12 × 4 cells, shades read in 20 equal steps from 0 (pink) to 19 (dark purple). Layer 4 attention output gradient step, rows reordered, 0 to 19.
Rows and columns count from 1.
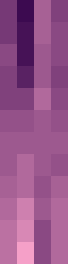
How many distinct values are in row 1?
4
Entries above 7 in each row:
4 4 4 4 3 4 4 3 3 1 1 1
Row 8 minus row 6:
-1 -3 0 0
